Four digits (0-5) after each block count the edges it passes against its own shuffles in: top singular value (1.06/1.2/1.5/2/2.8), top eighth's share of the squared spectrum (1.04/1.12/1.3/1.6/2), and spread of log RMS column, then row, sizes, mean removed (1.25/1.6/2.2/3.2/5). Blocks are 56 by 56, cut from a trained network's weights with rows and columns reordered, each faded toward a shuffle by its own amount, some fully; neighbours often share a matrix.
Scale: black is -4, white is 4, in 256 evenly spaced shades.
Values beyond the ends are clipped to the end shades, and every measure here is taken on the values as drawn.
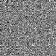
3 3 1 1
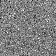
0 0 0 0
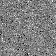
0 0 0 0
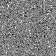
1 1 0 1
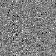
3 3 2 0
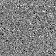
2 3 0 1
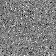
0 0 0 0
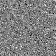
2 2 0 0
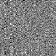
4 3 1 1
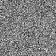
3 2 0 0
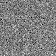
1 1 0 0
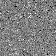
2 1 0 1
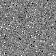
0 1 0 0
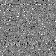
3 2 0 1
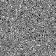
0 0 0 0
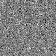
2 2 0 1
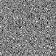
3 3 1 1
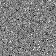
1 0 0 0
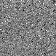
2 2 0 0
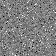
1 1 0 0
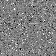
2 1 0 0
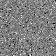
1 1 0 0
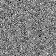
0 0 0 0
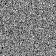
0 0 0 0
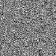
3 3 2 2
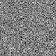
3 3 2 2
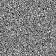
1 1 0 0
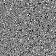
2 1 1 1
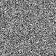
2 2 0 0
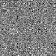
3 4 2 2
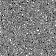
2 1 0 0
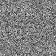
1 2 0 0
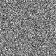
3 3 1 0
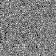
3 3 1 1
